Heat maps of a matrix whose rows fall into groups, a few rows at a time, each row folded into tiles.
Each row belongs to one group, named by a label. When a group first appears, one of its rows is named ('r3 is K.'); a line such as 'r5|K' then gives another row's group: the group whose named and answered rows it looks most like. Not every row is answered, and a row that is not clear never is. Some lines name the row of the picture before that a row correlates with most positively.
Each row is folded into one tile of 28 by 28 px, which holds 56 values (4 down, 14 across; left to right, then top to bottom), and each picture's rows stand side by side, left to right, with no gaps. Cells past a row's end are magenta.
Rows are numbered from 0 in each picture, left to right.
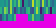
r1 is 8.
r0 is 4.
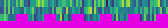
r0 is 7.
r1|4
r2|4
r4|4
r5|4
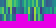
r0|4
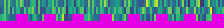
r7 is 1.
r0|7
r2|7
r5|4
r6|8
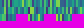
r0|7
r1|1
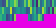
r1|1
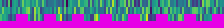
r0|7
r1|8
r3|1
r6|1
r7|4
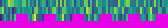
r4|4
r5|8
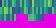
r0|4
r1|7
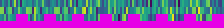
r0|8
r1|8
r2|8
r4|1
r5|7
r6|7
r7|1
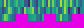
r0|7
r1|4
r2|8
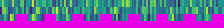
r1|7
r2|8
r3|4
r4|4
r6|7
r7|8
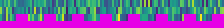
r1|1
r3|8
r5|7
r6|4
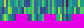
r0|7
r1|4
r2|7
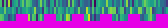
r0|7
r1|1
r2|1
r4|8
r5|8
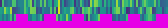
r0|4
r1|1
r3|4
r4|4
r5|8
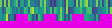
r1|1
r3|1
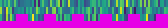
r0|8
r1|7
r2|1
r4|8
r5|7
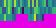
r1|7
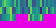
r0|8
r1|1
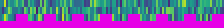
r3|4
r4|1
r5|1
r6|4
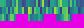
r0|1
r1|8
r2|8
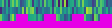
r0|1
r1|1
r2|7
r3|1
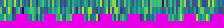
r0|8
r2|1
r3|1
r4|1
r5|4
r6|1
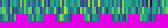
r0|4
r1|8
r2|7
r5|7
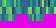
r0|8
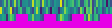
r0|8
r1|8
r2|7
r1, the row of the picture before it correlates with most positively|0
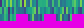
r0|4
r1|4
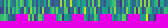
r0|7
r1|1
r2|8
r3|8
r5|7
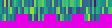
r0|7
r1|4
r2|4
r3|7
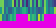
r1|1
